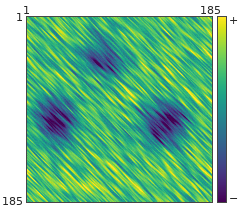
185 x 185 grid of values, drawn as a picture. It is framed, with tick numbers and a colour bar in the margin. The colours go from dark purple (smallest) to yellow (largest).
No overall slope runs across the table. The halves do not mirror each other. No single row or column stands out from its neighbours. There are three dips.
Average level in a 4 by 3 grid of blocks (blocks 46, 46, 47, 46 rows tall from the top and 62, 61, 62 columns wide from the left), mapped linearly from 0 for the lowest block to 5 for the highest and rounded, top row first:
4 2 5 / 3 3 4 / 0 3 0 / 5 5 5
